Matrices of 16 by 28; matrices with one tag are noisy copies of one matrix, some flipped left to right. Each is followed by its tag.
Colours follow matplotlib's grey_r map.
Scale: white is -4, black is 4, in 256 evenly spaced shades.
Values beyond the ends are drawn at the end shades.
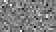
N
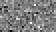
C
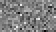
C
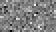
C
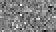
C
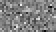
C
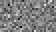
N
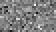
C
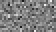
N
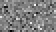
C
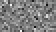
N
